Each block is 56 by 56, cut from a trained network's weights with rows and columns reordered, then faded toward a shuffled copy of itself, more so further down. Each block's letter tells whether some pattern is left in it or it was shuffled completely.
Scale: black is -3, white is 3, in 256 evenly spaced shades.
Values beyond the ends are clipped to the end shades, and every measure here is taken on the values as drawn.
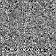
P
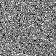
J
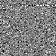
P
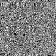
P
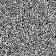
J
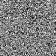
P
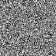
P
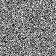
J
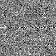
P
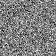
J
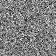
J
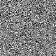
P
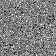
J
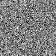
J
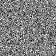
J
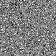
J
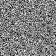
J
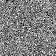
J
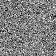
J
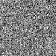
P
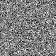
J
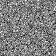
J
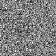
P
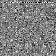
P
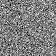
J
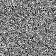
J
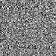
P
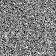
J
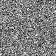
J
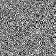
P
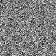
P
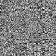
P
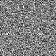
P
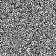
P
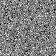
J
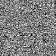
P
